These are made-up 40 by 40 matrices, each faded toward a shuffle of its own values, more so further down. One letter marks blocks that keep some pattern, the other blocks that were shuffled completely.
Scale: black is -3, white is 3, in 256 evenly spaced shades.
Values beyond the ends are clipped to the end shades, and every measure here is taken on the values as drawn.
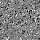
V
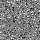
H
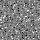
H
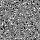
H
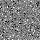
V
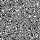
H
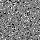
H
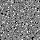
V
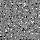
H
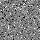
V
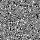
V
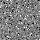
H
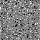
H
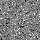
H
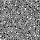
H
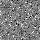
V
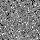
V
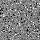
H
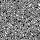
V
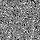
H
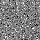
H
